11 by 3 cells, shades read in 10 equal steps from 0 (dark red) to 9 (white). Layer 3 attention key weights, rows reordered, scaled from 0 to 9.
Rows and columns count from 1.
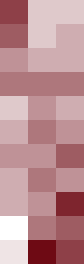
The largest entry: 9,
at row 10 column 1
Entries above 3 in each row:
2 2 3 3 3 3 2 3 2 2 1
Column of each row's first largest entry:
2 2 2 1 1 1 1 1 1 1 1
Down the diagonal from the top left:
2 7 6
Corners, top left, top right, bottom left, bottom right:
2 7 8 2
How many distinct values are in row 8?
3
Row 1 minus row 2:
-1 0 1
